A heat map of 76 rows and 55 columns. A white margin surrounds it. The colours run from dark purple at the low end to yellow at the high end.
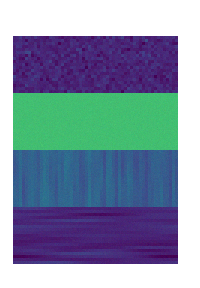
It is made of 4 by 1 panels. Panel 1,1: very low, fine-grained, faint in contrast. Panel 2,1: high, flat. Panel 3,1: low, streaked downward, faint in contrast. Panel 4,1: very low, streaked across, faint in contrast.
